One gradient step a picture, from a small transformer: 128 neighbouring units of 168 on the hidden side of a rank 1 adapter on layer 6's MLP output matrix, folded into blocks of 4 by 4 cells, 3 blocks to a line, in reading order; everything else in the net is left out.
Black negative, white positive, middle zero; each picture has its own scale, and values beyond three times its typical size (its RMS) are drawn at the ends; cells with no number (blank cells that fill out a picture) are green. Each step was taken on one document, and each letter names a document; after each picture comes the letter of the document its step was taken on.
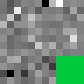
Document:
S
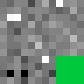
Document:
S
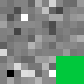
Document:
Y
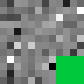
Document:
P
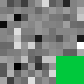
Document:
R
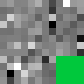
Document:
R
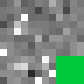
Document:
Y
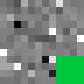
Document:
Y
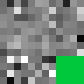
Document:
R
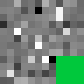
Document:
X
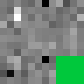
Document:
S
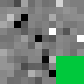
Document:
Y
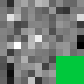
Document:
R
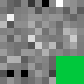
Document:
S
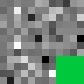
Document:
R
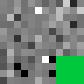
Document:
X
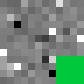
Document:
Y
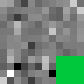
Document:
R
